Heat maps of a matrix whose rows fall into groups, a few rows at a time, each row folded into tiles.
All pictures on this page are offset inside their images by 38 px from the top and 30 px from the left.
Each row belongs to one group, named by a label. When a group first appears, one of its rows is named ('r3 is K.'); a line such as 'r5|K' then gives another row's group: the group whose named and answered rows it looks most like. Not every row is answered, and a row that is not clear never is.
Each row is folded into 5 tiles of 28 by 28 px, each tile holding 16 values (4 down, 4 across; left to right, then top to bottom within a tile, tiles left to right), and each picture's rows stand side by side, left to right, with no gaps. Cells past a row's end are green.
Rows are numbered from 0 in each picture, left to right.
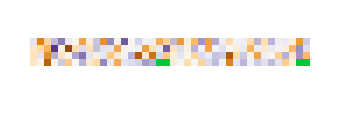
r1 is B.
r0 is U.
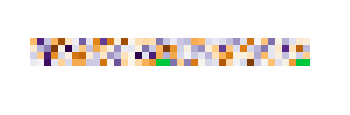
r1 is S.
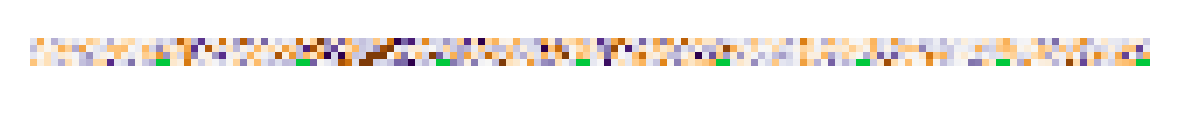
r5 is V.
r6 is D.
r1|U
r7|B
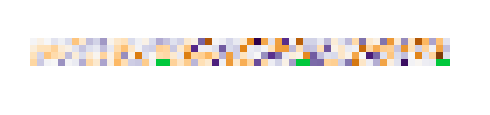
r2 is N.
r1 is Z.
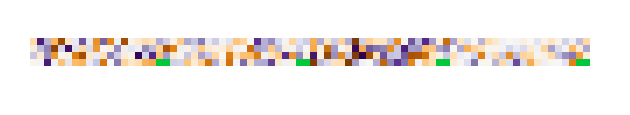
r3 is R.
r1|B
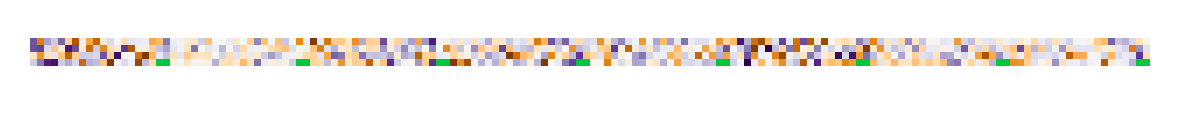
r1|Z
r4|U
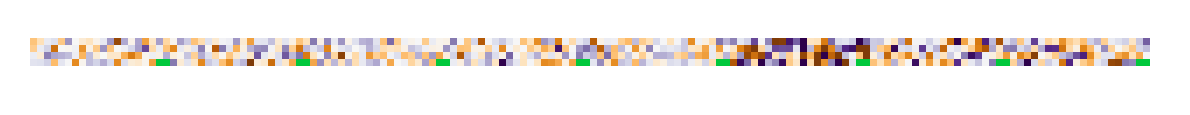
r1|S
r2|R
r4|N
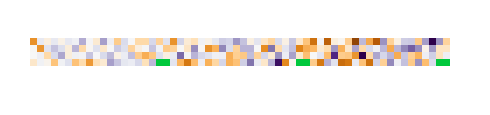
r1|D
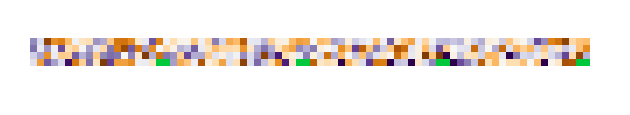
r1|V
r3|N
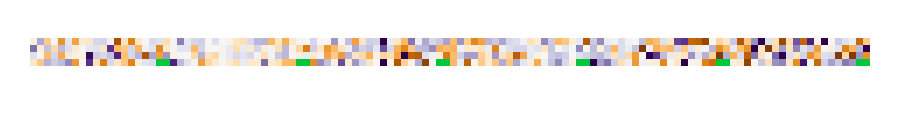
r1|N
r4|N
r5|U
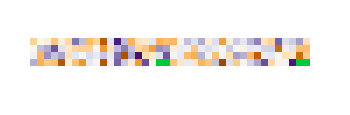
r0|V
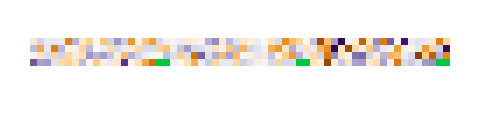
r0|N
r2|U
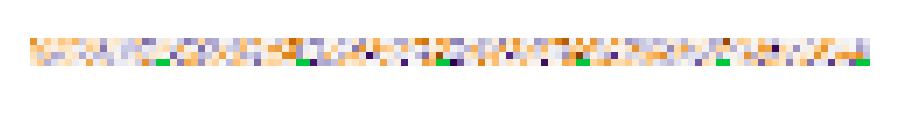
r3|N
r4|D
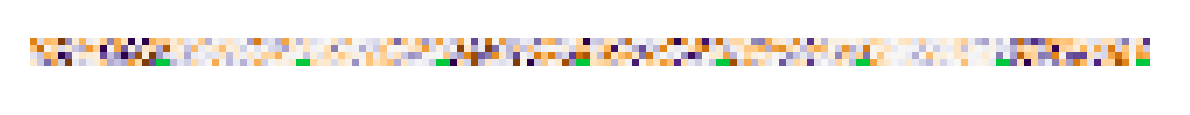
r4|Z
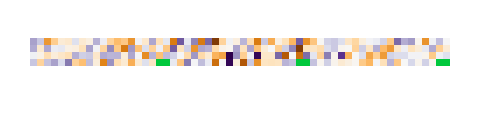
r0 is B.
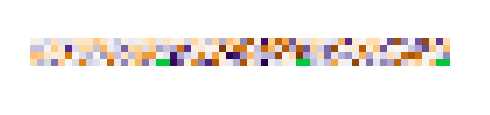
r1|N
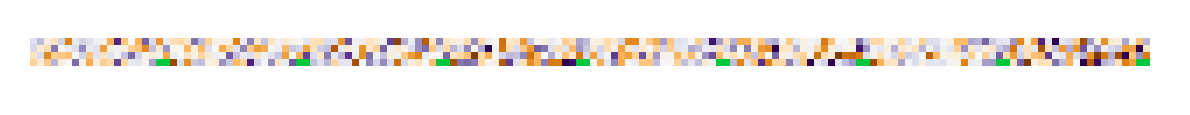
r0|Z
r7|B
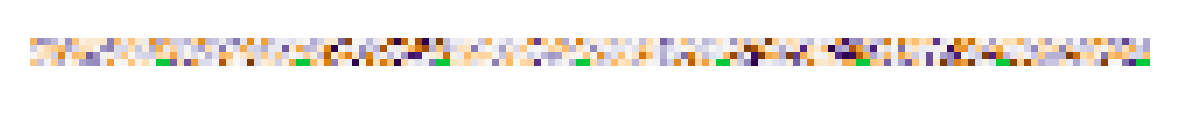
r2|Z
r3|Z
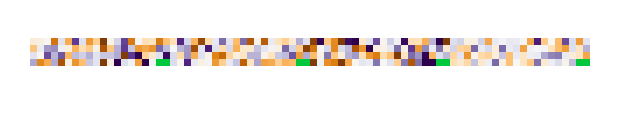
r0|V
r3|Z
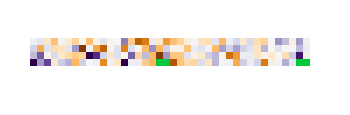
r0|N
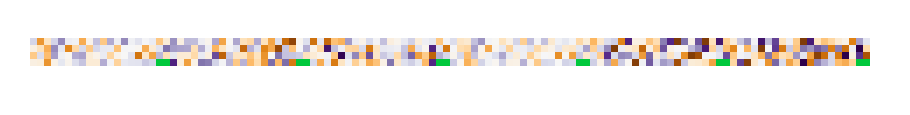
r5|B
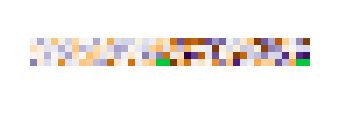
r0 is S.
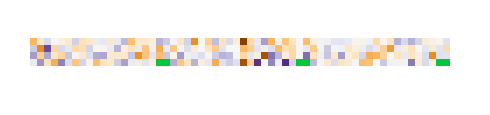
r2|B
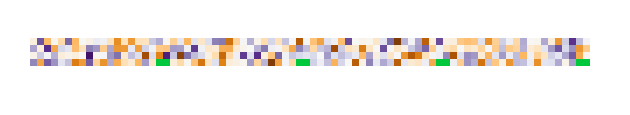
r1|V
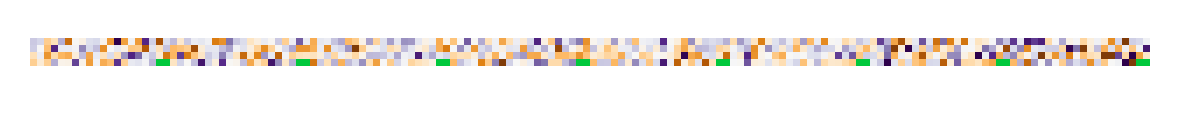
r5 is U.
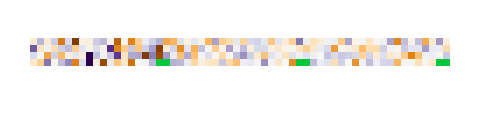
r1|N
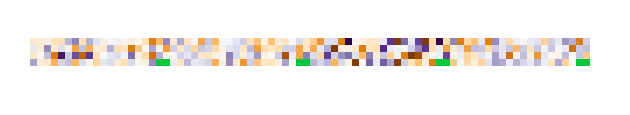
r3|B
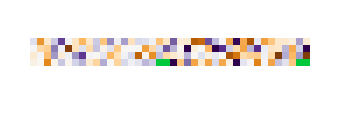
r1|S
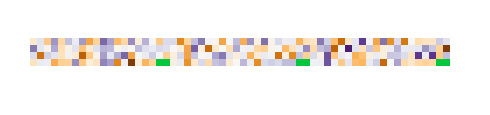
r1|U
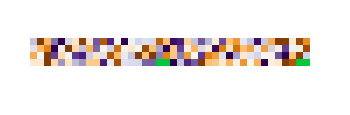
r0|U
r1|N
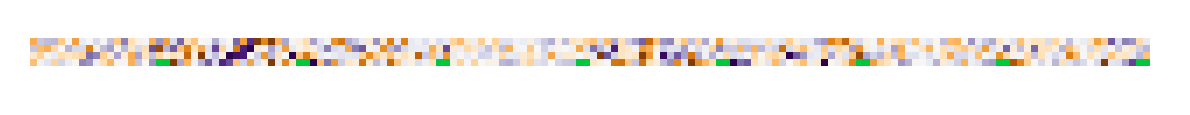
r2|S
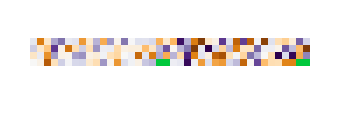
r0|U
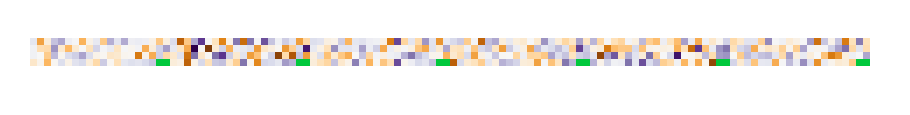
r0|U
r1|U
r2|Z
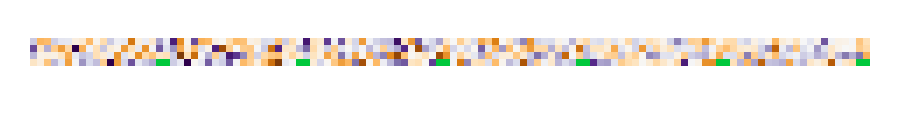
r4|N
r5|S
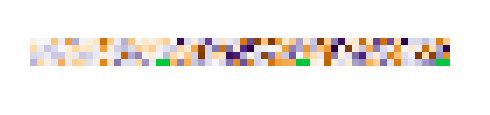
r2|U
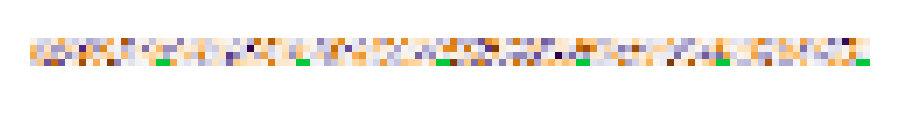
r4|S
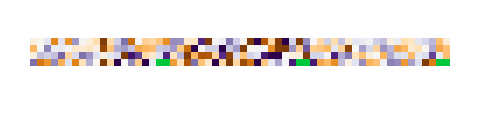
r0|V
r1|Z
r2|D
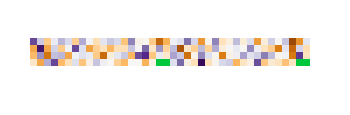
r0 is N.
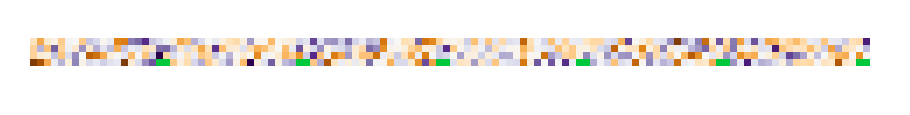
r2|R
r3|V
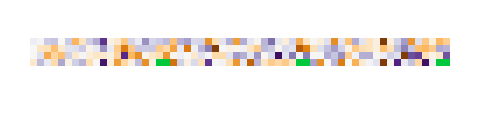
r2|V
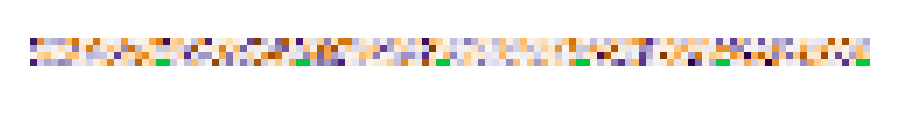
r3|R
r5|R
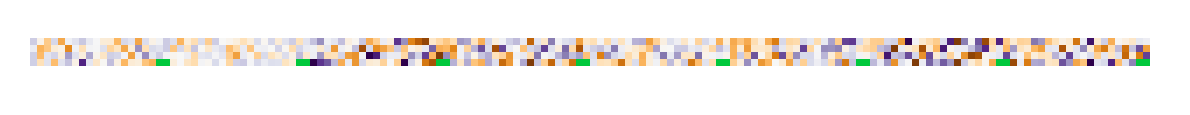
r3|S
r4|V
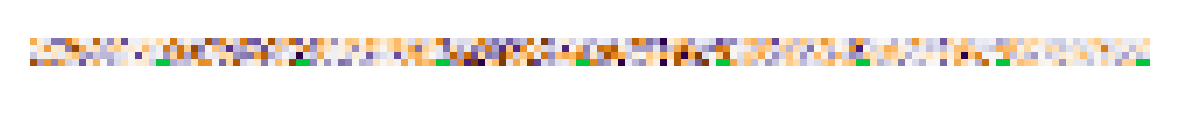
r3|S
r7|D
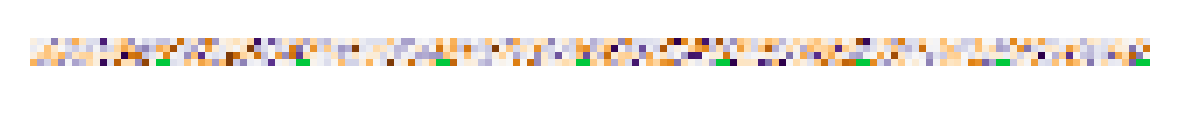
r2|S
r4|Z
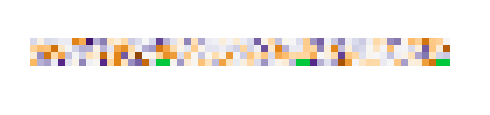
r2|N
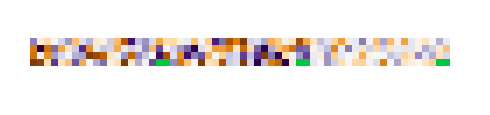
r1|V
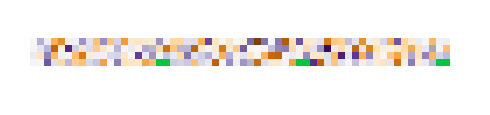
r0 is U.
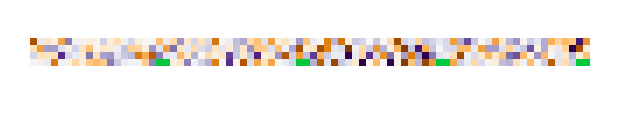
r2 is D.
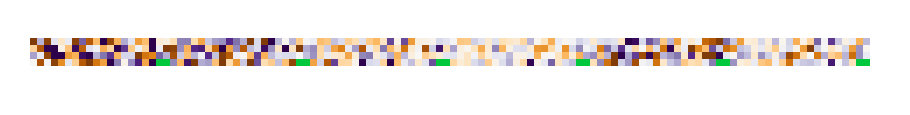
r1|S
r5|B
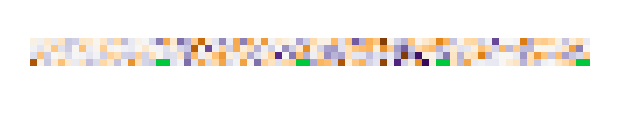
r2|V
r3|B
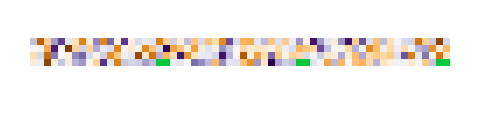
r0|U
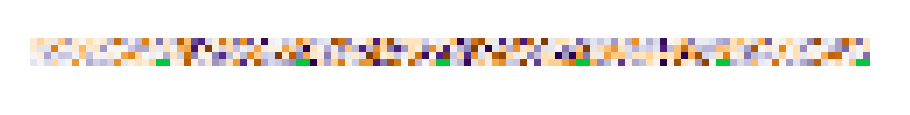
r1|U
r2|S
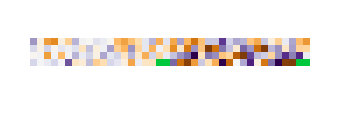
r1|D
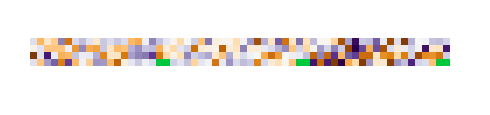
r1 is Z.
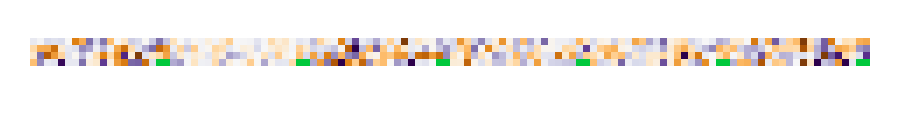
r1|N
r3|U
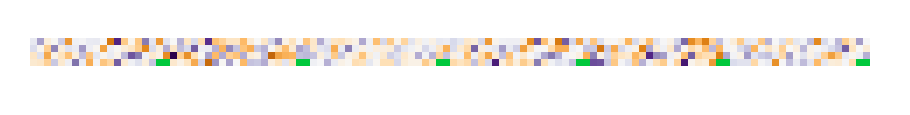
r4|N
